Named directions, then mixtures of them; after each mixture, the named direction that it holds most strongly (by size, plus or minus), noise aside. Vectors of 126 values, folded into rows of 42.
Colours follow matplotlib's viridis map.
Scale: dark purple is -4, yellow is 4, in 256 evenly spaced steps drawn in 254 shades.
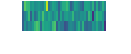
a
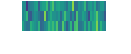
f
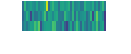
a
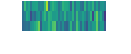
a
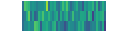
a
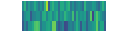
a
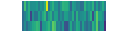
a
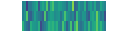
f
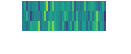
f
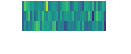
a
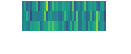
f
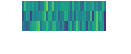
a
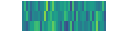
f
